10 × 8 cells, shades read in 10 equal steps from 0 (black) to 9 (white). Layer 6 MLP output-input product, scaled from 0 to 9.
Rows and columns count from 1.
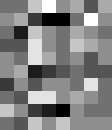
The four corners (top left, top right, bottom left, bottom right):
4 6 4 5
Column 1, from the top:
4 5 4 3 5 5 2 4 7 4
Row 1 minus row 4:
1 1 -1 4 1 -1 -3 1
